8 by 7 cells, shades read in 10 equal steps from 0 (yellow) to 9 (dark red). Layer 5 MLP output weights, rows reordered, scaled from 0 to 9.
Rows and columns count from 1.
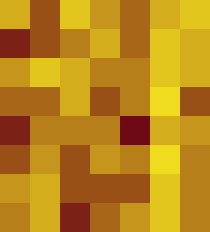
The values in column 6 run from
0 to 2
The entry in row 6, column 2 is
3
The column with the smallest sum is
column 6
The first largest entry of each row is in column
2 1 4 4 5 1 3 3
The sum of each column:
39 29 33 33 40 8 26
